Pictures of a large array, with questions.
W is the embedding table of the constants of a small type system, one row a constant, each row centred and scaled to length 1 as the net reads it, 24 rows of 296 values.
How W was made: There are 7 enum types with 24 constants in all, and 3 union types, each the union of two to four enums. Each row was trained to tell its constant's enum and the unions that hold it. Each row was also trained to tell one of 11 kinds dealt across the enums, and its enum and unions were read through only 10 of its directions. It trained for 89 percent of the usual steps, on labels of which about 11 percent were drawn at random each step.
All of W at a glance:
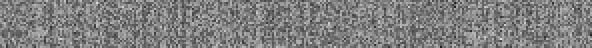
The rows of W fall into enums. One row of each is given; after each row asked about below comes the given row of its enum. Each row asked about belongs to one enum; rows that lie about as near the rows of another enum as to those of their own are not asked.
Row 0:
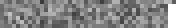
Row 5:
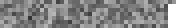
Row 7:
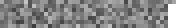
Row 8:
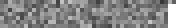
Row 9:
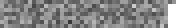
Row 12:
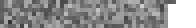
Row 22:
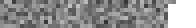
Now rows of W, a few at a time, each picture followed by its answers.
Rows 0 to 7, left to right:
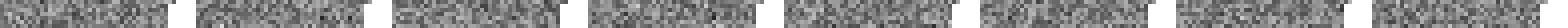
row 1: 12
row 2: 7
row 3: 0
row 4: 22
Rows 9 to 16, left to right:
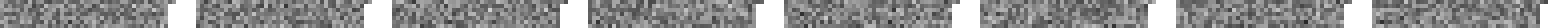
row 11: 5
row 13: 8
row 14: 0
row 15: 22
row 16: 7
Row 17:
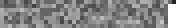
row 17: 7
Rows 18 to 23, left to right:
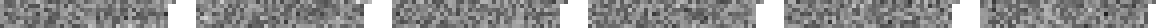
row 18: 9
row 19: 0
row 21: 9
